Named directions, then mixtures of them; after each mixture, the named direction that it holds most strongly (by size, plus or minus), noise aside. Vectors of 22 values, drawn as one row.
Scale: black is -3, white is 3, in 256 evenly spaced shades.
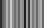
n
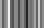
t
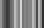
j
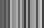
n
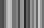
n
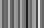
t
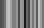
n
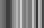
j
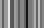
t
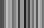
n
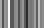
t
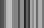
n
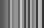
n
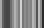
j
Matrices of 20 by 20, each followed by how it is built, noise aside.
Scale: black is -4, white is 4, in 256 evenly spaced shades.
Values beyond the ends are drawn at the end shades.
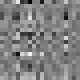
low rank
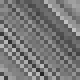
Toeplitz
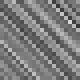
Toeplitz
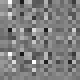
low rank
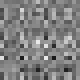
low rank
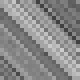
Toeplitz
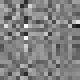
low rank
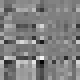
low rank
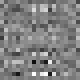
low rank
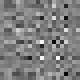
low rank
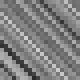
Toeplitz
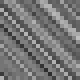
Toeplitz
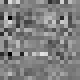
low rank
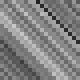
Toeplitz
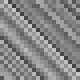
Toeplitz
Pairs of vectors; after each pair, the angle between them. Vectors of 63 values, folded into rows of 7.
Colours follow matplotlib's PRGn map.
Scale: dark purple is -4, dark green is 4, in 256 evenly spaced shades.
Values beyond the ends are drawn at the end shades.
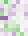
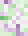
nearly opposite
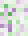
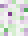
partly opposed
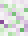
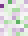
orthogonal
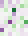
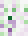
partly aligned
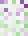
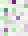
partly opposed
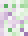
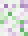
nearly opposite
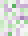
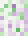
partly opposed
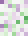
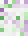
orthogonal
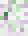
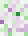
orthogonal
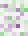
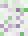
nearly parallel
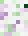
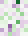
partly opposed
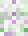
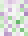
orthogonal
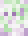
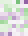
partly aligned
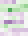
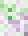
partly aligned
